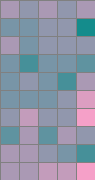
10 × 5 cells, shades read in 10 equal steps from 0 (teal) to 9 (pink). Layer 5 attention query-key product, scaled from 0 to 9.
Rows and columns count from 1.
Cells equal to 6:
11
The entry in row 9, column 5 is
2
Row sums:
28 18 25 17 21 25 31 23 23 35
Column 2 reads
5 4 4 2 5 4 7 6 6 6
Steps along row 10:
same up same up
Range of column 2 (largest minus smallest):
5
